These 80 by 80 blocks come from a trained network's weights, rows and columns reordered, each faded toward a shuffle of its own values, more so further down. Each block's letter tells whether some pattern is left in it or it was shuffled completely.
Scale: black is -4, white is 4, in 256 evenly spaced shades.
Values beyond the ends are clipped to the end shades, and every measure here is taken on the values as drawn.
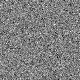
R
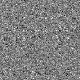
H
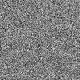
H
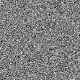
H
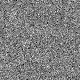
H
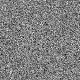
H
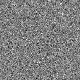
H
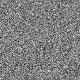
H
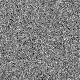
R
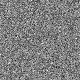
R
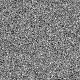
R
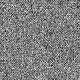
H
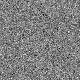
R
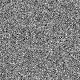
H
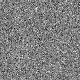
H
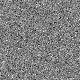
R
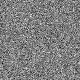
R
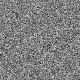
H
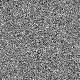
R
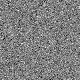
R
